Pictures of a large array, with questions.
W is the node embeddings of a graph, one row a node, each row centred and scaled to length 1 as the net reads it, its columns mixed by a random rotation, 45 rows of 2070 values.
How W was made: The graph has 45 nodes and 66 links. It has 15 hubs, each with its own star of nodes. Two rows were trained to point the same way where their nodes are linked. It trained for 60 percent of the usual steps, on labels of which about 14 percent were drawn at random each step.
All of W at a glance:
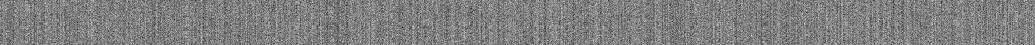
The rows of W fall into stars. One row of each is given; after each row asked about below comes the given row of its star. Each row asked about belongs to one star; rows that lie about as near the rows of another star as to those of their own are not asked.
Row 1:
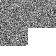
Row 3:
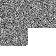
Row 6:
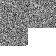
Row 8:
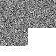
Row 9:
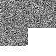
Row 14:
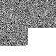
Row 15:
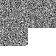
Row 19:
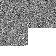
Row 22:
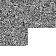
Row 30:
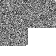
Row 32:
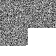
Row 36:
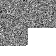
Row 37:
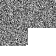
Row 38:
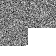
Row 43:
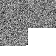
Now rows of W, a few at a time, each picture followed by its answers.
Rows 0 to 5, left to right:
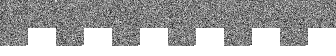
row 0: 43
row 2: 14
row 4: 38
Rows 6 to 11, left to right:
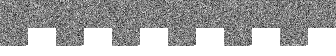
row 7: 9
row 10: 32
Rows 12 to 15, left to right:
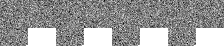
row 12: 8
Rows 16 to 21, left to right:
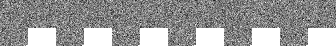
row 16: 30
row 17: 30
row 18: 15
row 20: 3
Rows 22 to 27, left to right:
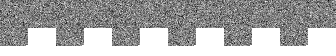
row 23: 3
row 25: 6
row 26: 14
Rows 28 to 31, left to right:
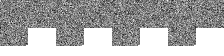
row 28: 1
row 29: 22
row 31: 36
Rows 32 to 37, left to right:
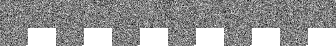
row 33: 9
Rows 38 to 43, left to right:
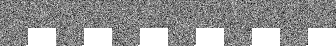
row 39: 19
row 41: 1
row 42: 37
